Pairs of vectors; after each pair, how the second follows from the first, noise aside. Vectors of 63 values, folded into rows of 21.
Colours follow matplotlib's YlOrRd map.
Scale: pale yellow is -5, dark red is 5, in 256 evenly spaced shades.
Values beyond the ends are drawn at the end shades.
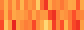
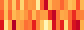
scaled up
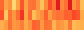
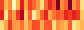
scaled up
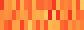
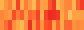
sign-scrambled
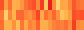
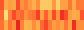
sign-scrambled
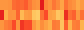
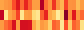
scaled up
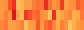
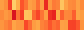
sign-scrambled
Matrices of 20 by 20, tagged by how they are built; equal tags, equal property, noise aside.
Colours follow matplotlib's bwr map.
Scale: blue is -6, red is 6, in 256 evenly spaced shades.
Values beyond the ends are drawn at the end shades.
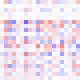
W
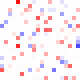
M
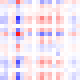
W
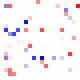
M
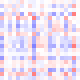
W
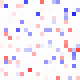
M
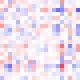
W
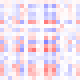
W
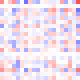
W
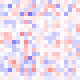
W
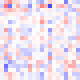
W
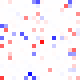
M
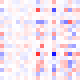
W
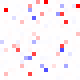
M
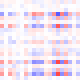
W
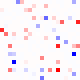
M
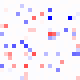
M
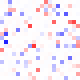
M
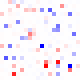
M
